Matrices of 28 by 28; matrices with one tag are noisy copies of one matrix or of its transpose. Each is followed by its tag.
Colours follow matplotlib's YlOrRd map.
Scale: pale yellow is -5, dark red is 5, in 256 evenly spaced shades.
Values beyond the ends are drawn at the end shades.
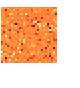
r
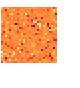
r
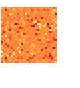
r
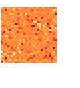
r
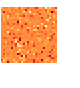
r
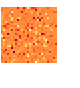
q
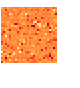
r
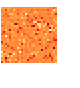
r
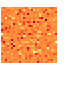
q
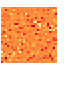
r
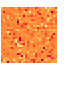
r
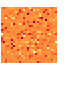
q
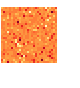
r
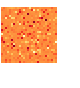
q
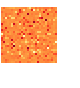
q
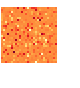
q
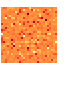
q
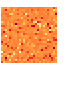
r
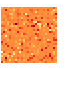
r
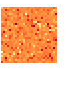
r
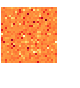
q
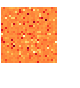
q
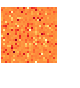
q
